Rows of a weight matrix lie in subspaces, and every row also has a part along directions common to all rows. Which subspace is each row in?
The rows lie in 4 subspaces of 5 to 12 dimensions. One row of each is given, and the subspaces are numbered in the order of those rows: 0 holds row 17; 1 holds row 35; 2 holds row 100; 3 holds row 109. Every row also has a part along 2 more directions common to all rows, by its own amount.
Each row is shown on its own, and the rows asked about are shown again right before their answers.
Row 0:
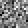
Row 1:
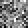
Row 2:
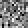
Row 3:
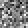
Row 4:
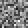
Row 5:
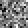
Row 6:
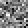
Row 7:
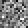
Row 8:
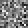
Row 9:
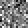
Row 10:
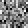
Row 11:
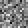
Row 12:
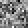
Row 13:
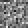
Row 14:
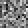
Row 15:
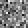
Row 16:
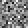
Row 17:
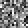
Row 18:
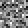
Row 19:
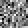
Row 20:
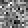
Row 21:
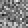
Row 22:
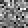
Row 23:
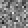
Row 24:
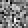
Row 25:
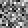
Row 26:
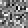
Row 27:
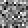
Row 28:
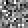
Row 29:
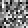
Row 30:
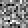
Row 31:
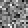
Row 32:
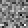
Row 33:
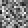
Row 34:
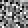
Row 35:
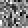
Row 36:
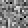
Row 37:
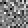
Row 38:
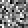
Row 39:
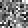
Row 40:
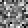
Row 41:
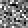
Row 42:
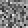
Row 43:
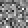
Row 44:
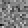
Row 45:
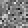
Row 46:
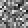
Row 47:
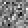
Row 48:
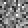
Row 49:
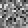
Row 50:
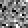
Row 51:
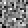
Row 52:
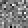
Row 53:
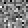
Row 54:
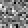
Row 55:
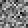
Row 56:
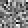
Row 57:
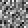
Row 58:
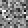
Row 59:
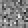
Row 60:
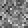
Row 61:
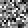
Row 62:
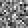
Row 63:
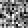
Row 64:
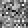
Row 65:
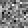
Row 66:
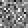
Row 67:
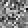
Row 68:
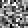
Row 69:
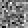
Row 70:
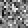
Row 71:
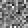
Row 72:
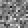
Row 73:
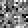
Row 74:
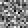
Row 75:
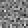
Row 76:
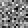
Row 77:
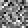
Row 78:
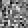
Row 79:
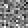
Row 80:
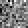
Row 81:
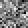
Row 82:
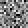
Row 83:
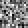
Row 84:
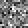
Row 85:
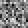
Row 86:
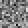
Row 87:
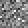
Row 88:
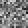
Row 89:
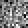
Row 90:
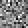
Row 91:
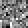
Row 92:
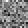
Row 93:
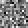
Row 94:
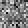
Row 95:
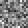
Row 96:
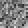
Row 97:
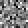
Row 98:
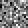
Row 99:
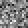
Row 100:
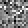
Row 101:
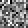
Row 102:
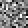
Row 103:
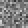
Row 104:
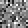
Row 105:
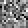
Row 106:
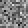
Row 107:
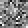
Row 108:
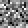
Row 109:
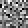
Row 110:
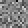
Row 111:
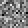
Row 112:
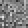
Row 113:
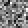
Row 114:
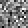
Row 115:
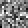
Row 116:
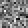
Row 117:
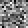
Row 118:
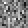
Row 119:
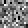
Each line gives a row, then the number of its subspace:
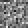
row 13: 2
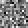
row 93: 0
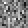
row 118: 0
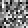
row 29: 3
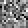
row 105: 2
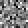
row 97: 3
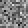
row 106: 0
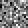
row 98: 2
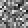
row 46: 3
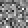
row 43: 3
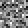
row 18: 3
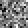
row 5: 1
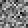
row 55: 0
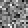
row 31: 2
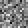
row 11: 3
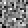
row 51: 2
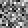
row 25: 1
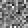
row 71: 2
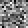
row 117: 0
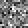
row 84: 1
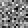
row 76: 3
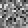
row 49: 3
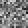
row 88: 3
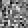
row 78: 1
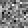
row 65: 3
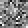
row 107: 0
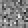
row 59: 2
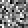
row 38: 0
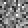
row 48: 2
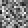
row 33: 1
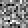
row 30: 3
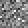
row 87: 3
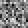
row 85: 3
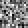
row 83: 0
